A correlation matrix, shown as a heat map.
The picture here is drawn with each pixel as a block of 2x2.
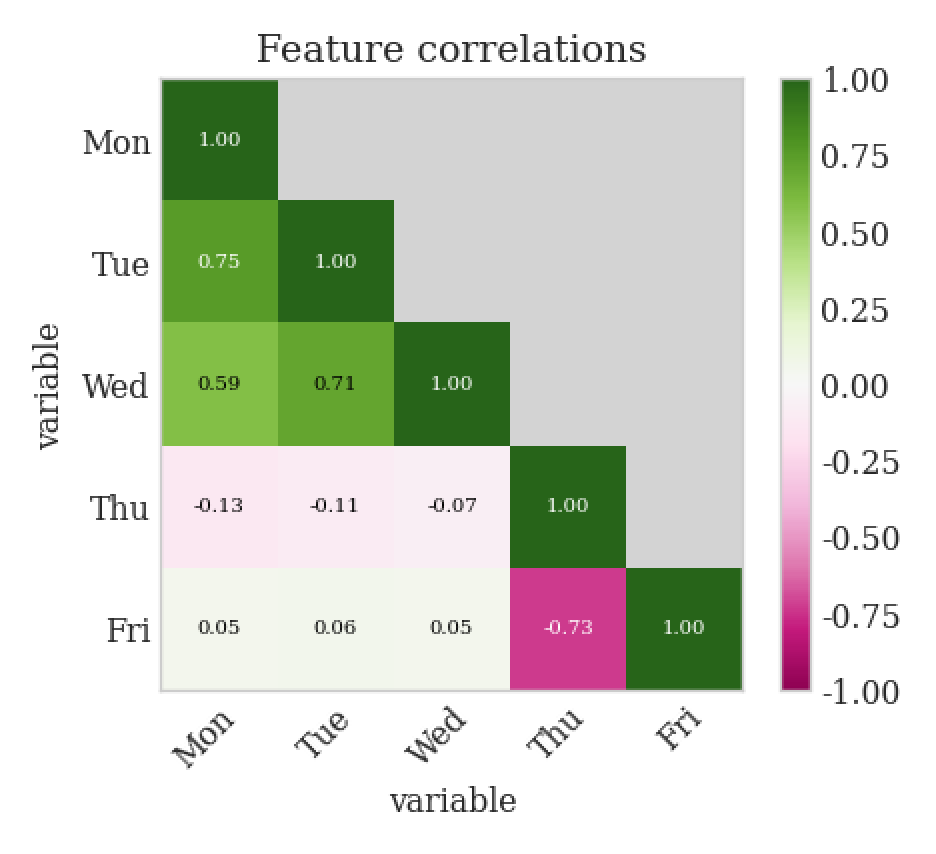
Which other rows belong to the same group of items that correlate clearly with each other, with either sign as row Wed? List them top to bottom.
Mon, Tue
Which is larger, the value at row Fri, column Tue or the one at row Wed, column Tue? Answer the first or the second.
the second
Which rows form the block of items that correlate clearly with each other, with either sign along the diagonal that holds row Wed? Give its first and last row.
Mon to Wed
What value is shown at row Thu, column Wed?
-0.07
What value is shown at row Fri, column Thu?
-0.73
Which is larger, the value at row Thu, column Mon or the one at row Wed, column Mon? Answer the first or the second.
the second
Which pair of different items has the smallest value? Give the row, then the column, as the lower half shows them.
Fri, Thu
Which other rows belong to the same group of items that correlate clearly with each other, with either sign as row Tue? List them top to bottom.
Mon, Wed
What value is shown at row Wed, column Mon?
0.59
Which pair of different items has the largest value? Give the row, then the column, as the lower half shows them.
Tue, Mon
